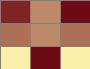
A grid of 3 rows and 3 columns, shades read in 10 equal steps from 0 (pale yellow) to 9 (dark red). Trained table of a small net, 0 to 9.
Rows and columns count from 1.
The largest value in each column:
8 9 9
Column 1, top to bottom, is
8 5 0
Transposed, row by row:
8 5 0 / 4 4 9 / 9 5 0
